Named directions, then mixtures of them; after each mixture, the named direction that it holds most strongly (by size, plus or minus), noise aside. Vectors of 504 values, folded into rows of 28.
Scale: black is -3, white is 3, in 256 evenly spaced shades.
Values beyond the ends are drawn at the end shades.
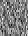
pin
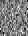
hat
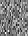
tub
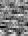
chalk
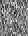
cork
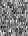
pin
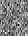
tub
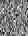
hat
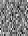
hat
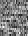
chalk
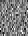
hat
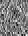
tub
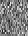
tub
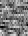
chalk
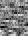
chalk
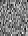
hat
